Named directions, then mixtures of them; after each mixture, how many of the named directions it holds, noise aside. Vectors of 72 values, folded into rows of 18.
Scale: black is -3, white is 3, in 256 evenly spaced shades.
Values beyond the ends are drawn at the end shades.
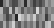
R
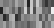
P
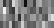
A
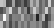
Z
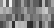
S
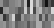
one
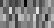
two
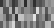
one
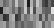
one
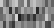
one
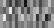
two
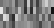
one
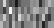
three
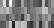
one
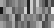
two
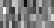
one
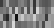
two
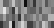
two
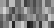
two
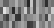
three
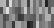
three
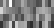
two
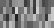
three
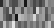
one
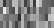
two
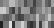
three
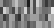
two
